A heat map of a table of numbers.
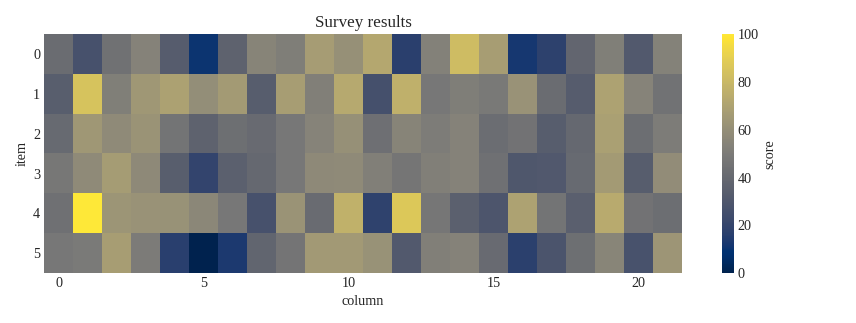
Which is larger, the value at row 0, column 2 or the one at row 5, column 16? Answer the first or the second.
the first
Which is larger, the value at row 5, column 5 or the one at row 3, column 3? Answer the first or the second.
the second
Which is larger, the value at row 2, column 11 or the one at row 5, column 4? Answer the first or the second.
the first
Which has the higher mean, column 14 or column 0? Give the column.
14
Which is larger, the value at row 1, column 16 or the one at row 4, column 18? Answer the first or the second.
the first
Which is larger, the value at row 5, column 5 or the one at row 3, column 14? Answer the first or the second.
the second
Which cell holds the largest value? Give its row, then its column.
4, 1
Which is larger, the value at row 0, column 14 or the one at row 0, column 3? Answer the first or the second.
the first
